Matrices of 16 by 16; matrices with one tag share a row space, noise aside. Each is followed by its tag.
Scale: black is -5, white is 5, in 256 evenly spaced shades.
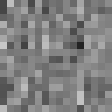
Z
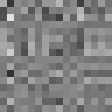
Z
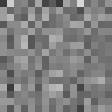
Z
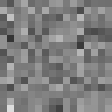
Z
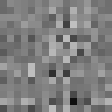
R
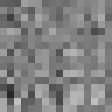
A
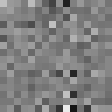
R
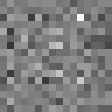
Z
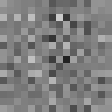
R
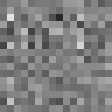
Z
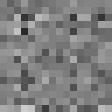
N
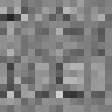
A
